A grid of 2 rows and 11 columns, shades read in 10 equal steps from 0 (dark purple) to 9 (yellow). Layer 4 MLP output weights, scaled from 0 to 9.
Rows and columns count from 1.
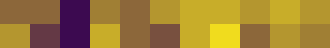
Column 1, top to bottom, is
4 6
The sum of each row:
56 53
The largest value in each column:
6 4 0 7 4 6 7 9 6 7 6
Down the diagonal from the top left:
4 2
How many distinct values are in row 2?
8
